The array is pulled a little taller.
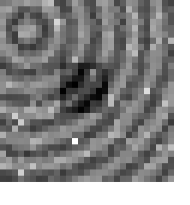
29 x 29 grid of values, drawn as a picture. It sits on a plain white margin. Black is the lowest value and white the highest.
Rings spread out from the top left. No single row or column stands out from its neighbours. The histogram is bell-shaped. An odd patch, lower than its surroundings, sits in the centre. There is no overall slope. The centre is the ninth with the lowest average. Neither half mirrors the other.
